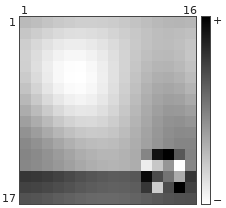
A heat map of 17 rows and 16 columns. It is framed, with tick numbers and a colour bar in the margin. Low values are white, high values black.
The top right is the smoothest part. Values change most from cell to cell in the bottom right. Overall the values sit about 30% of the way up the scale. In the bottom right lies a patch that is rougher than the rest. The bottom part is higher, past a seam about 80% of the way down.
